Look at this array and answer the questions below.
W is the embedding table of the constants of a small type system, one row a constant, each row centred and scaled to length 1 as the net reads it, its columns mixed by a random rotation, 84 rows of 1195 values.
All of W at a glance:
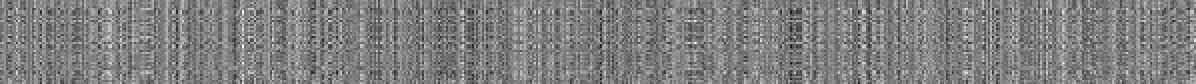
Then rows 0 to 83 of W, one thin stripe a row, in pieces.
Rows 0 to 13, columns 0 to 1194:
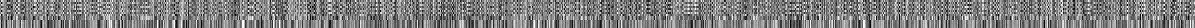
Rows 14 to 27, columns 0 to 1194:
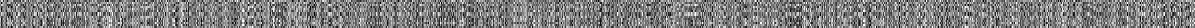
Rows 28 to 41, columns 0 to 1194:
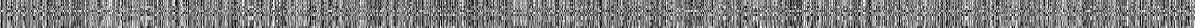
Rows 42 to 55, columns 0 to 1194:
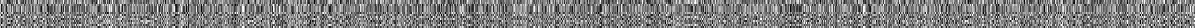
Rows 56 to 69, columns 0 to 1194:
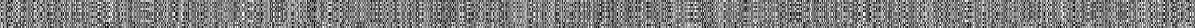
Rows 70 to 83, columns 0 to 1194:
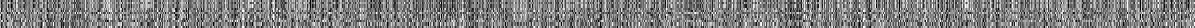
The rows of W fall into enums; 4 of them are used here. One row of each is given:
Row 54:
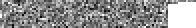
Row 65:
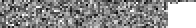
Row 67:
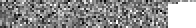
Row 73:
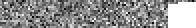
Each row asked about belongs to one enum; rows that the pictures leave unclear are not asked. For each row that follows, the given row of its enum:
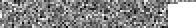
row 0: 54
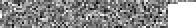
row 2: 54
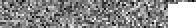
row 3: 73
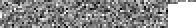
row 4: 54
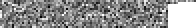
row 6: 54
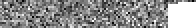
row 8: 73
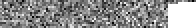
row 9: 73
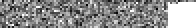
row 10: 65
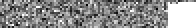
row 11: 65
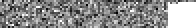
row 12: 65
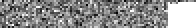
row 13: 65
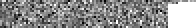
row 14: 67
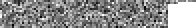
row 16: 54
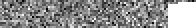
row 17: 73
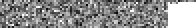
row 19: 65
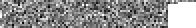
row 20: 54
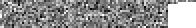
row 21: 54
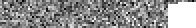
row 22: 73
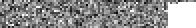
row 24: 65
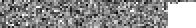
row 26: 65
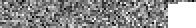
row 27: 73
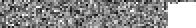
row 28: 65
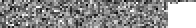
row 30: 65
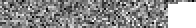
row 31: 73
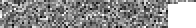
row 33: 54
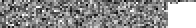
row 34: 65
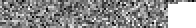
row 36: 73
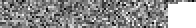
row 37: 73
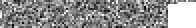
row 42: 54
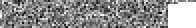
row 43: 54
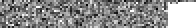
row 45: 65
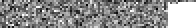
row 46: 65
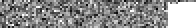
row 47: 65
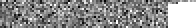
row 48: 67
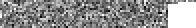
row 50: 54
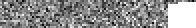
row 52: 73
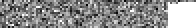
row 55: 65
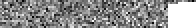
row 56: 73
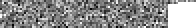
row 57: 54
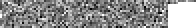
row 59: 54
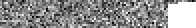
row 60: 73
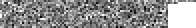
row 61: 54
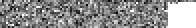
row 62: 65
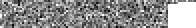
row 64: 54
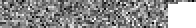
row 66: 73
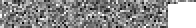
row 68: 54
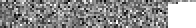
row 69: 67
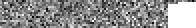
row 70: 73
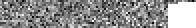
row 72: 73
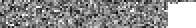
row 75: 65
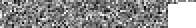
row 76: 54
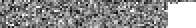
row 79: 65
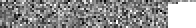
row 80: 67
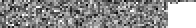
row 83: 65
